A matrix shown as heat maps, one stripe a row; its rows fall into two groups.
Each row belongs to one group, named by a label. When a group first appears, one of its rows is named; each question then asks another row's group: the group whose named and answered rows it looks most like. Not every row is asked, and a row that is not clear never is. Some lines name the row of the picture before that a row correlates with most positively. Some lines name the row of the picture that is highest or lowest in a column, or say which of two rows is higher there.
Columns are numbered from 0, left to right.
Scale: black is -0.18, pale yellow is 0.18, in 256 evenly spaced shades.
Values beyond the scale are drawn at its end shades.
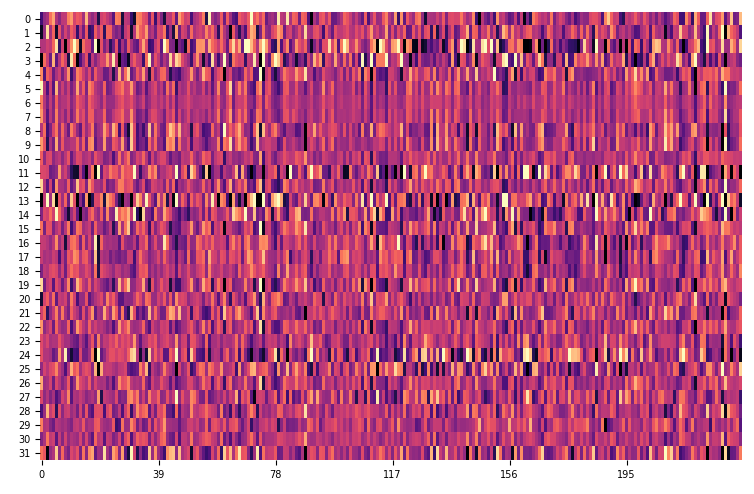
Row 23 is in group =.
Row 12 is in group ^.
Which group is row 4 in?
^
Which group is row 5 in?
^
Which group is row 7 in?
^
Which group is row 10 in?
^
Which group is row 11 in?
=
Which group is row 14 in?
=
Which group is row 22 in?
^
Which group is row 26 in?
^
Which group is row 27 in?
=
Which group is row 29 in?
=
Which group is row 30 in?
^
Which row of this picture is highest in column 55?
11
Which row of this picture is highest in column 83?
11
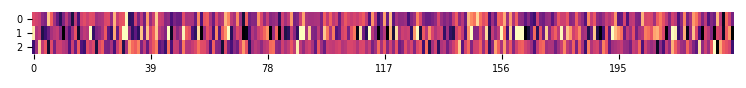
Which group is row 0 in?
=
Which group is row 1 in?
=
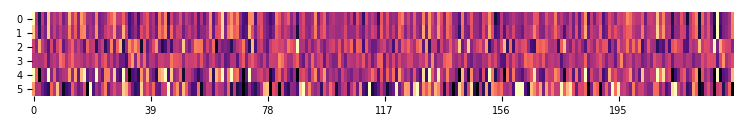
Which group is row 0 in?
^
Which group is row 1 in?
^
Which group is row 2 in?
^
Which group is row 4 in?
^
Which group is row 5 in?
=
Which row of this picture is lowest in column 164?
5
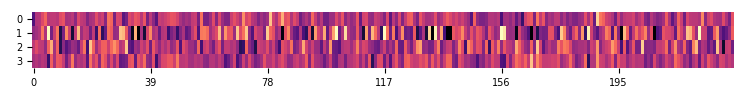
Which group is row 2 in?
=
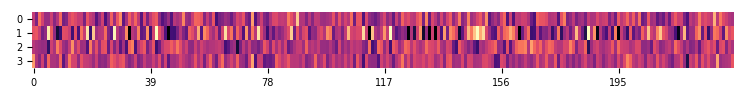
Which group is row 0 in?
^
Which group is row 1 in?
=
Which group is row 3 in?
^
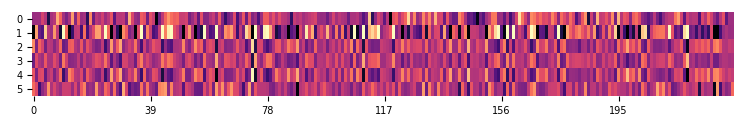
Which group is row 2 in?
^
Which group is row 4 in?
^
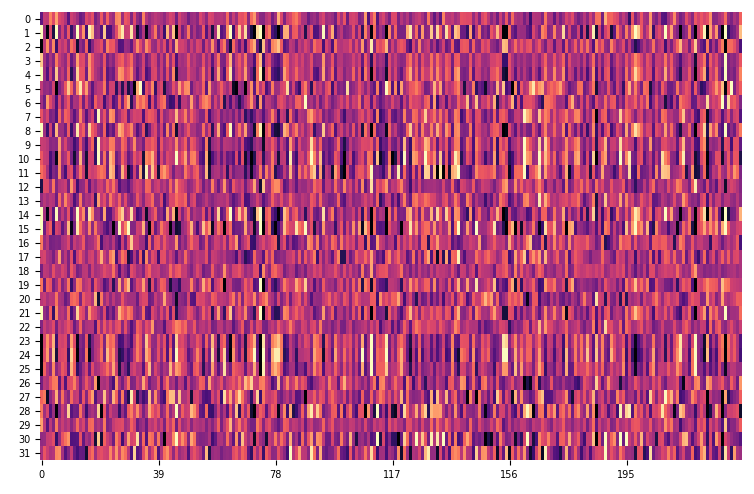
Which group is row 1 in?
^
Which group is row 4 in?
^
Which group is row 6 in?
^
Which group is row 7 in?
=
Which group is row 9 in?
=
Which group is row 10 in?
=
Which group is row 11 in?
=
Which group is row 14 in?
^
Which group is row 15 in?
^
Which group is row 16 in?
=
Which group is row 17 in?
=
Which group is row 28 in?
=
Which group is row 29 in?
^
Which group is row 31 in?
=
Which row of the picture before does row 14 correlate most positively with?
5
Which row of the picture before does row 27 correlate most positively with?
5
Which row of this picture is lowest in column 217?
15
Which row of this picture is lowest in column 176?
11
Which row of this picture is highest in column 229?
6
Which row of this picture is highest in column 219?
26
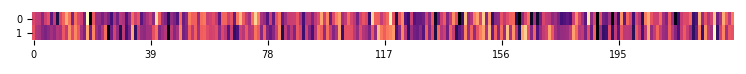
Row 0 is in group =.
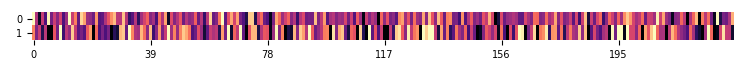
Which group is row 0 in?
^
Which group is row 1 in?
=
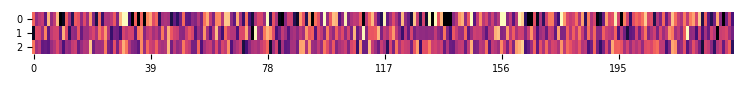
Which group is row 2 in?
=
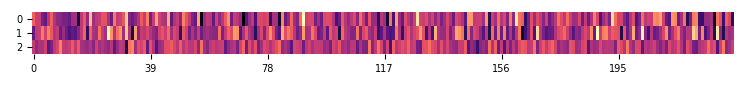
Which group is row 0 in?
=
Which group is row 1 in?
=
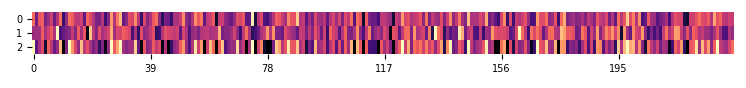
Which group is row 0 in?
^
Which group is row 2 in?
^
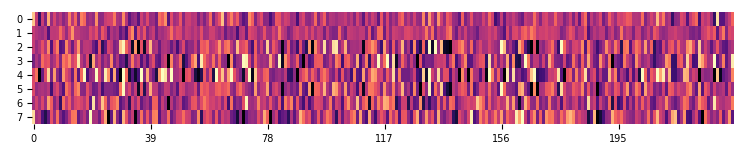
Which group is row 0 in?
^
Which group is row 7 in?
=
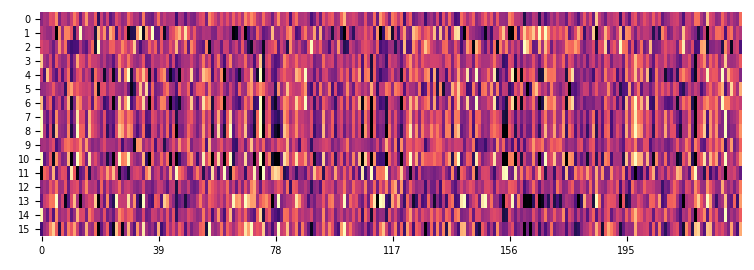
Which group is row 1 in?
=
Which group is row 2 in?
=
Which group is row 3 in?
^
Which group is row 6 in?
^
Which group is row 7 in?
^
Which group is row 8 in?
^
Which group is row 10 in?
^
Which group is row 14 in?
^
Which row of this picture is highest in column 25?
13
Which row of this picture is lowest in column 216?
11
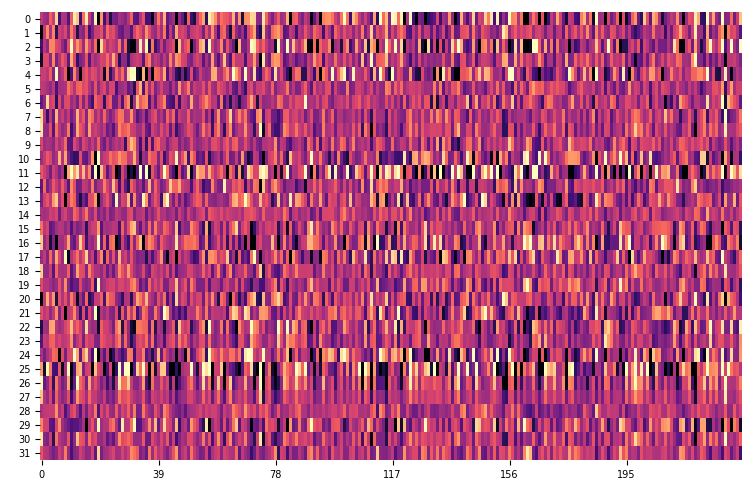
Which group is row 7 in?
^
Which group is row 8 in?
^
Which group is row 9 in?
=
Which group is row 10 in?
=
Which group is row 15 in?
=
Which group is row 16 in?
=
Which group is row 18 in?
^
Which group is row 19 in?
=
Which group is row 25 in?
^
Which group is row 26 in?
^
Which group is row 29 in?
=
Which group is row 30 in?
^
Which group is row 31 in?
=
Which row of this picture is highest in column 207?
16
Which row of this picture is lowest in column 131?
4
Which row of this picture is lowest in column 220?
11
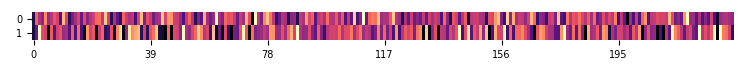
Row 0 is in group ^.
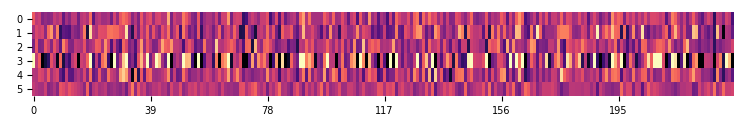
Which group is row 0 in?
=
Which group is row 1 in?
=
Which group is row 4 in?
=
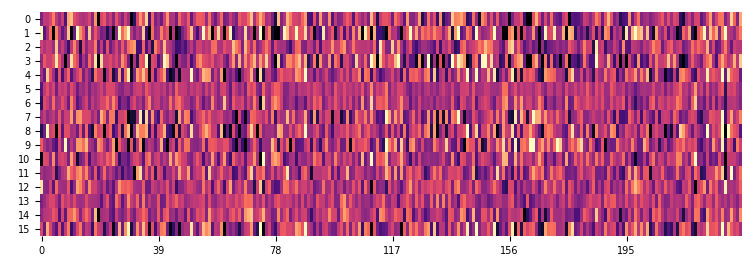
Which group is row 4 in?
^
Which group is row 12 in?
^
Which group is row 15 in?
^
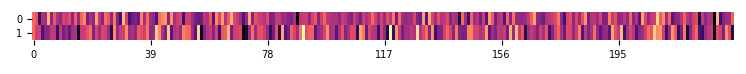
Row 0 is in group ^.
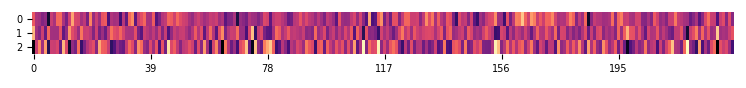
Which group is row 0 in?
=
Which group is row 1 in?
^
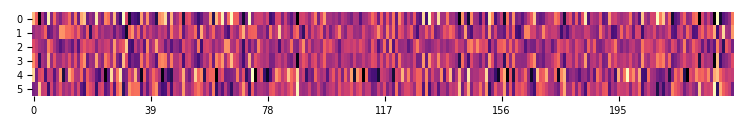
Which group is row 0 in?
^
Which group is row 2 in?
=
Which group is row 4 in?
^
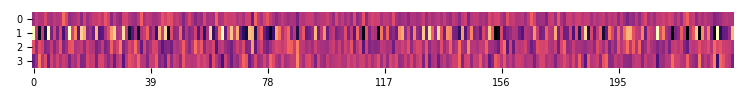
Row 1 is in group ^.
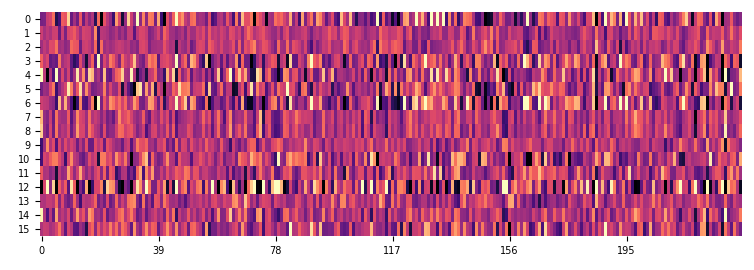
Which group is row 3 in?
=
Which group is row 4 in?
^
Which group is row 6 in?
=
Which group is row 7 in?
^
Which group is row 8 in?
^
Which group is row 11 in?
=
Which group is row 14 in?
^
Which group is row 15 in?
=
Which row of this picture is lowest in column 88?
4
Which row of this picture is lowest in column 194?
5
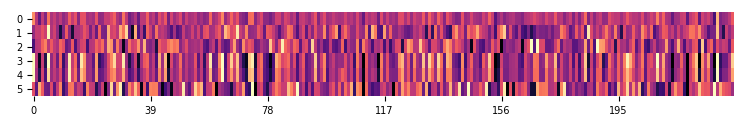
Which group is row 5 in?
^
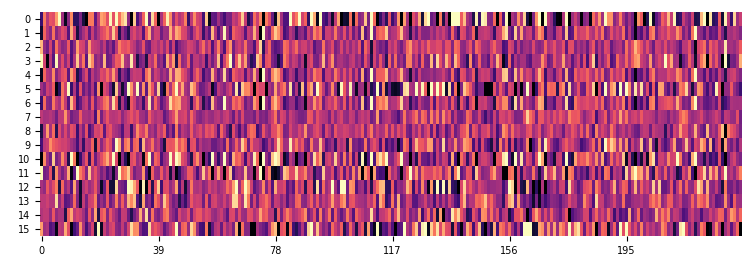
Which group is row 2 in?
^
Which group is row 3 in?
^
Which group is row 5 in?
=
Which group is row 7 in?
=
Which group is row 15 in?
=
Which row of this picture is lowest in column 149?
5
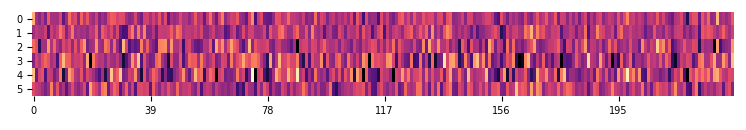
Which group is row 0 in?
^
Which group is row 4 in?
^
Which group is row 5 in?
=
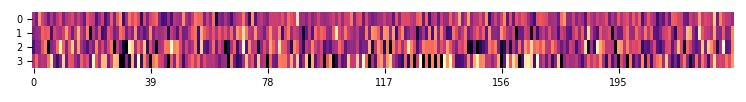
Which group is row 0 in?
^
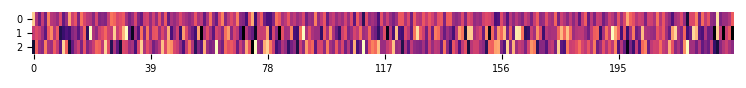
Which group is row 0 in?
^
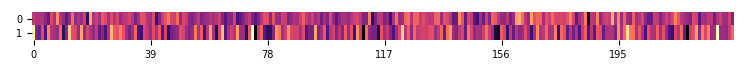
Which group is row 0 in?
=
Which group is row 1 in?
^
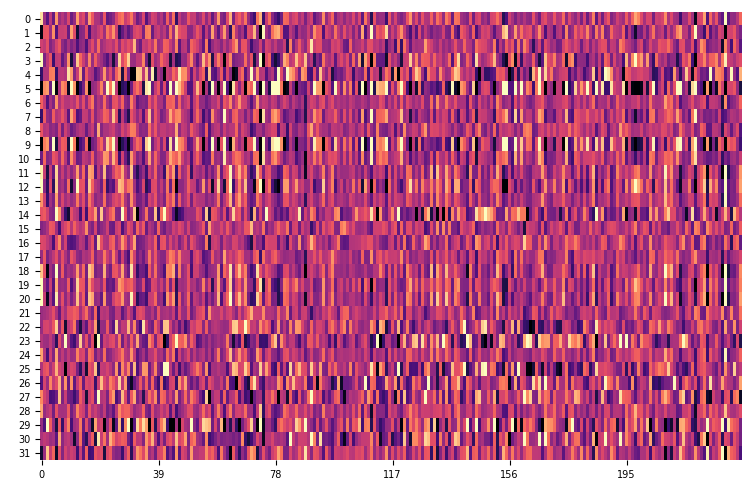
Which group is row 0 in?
^
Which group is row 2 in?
=
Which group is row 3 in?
^
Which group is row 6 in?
^
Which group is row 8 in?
=
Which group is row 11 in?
^
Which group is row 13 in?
^
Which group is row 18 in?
^
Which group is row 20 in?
^
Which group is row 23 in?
=
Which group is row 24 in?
^
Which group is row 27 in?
=
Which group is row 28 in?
^
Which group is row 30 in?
=
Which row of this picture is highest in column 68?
22
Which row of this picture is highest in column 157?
29
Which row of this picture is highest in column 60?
29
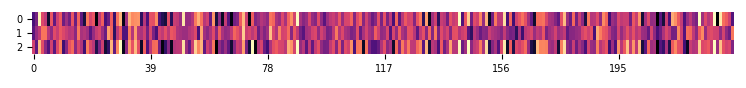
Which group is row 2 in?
^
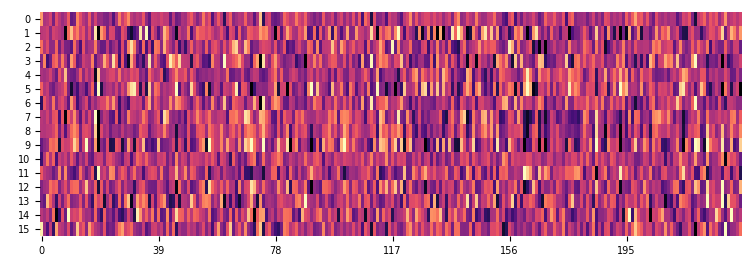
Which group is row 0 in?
^
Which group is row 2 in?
=
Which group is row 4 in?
=
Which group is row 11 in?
=
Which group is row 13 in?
^
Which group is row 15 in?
^
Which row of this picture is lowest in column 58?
14
